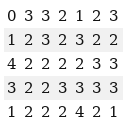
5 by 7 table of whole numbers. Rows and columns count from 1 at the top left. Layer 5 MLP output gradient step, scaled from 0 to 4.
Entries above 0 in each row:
6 7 7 7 7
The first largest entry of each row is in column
2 3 1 1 5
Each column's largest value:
4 3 3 3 4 3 3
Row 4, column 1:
3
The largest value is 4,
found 2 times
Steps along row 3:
down same same same up same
